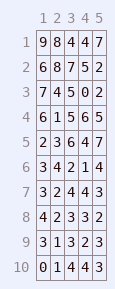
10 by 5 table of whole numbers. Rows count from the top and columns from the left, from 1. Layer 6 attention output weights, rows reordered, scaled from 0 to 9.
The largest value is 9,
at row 1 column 1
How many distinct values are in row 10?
4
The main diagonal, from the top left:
9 8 5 6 7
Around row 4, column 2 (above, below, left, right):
4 3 6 5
